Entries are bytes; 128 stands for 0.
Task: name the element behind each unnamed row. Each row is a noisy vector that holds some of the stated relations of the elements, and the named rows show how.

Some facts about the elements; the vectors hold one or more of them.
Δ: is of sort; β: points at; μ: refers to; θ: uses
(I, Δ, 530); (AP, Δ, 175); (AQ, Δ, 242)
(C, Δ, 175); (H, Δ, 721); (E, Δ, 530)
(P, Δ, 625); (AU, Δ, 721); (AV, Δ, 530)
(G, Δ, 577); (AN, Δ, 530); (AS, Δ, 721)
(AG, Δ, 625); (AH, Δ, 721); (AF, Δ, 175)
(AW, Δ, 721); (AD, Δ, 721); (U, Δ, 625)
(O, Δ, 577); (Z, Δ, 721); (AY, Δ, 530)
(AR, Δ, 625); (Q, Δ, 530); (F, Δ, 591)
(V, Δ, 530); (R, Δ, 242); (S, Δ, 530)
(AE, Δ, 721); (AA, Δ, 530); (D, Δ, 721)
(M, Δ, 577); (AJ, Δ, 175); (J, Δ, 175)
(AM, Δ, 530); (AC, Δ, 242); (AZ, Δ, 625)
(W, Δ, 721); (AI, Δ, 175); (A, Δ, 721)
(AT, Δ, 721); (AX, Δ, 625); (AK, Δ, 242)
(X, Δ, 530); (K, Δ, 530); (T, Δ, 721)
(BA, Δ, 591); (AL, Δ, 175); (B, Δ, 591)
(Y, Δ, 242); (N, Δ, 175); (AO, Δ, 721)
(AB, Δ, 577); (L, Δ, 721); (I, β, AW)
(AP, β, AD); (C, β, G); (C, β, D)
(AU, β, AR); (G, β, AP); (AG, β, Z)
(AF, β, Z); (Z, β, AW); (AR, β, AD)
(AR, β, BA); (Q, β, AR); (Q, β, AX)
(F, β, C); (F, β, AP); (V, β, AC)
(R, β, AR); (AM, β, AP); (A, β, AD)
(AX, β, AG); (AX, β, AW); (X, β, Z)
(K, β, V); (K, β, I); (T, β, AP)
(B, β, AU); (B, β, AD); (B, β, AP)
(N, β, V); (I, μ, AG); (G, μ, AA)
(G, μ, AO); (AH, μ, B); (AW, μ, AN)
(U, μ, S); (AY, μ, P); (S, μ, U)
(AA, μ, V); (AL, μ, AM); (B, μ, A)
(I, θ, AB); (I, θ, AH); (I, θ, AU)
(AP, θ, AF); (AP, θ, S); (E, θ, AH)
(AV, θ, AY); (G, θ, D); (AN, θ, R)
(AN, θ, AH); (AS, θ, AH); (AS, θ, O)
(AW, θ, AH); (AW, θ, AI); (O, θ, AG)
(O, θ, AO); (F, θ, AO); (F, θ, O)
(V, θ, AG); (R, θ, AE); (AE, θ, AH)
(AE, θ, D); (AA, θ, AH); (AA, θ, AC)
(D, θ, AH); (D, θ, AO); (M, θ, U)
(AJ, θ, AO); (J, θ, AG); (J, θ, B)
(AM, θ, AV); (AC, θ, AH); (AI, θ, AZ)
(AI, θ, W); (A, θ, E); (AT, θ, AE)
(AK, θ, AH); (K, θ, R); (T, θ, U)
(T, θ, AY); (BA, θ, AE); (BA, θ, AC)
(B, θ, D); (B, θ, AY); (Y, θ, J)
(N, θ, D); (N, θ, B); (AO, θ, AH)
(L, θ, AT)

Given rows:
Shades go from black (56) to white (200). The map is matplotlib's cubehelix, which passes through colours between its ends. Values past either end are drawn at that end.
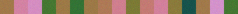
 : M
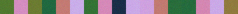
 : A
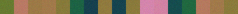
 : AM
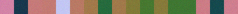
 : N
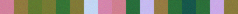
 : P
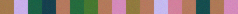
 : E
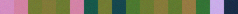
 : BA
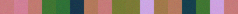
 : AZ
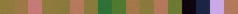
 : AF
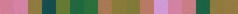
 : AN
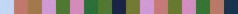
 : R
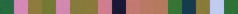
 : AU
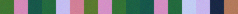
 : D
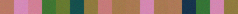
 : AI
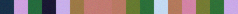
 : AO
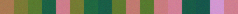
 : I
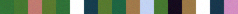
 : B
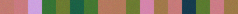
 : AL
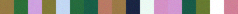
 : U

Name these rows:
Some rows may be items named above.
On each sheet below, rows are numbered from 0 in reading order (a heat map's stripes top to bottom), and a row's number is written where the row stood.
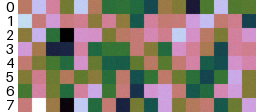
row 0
G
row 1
AT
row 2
AH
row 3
AC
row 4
I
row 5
AR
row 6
A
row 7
AA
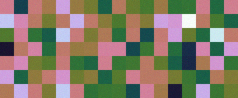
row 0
N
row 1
AE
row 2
AW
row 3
O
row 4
AP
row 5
K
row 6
G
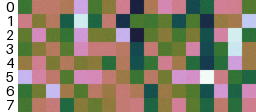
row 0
T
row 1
V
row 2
AD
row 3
Z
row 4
AR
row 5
AE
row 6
J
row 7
AJ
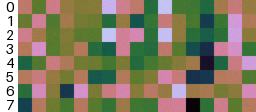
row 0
AY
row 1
AR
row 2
P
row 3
AP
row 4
AG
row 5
C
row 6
AS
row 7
F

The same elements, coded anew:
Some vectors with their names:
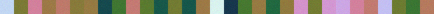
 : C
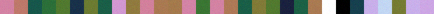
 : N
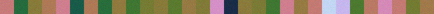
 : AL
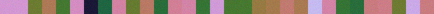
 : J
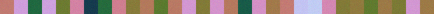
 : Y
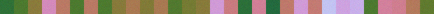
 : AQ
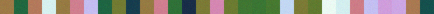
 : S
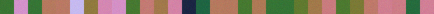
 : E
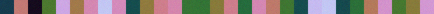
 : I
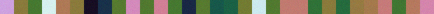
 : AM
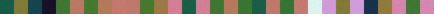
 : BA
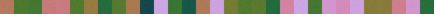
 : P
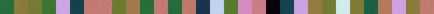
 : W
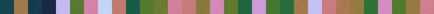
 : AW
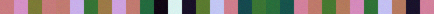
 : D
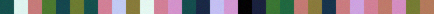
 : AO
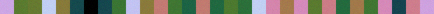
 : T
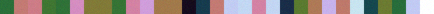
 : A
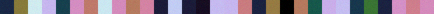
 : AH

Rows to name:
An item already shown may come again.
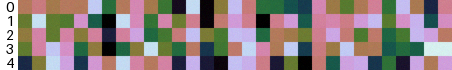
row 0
D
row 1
G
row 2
O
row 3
B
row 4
AH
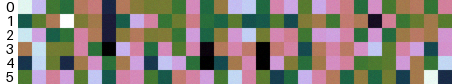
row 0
F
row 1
AY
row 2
F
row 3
G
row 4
AA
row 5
AG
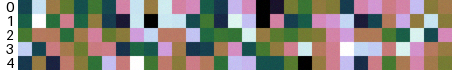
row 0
AO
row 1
V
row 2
R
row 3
AP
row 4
AC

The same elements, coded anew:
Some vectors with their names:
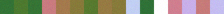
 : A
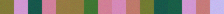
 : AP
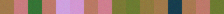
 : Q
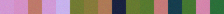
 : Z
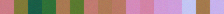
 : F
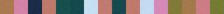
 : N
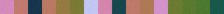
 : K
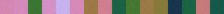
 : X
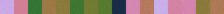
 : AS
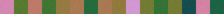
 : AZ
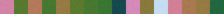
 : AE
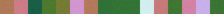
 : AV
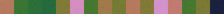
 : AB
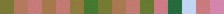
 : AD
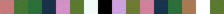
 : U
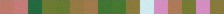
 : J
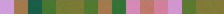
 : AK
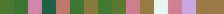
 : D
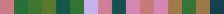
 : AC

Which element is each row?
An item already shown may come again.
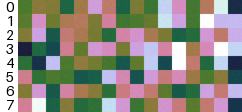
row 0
AY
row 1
T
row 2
AP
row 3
B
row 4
AH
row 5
AC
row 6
AP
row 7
V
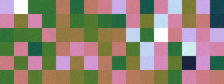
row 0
AA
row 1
AO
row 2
A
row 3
AM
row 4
AG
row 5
C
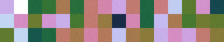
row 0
AA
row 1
AW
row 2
G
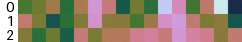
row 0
AY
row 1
O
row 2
R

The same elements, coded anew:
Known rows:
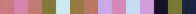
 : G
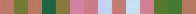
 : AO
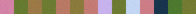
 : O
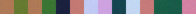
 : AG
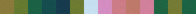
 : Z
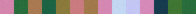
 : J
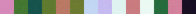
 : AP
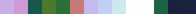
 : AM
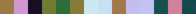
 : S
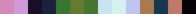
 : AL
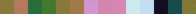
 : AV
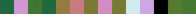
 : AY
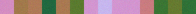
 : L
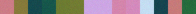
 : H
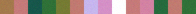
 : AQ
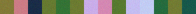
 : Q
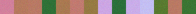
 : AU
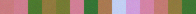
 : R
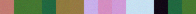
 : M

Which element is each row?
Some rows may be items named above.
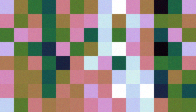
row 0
N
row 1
AO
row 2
AH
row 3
N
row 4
AG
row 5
B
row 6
T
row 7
A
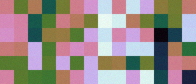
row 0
AO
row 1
AC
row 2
V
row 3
D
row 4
AW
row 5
C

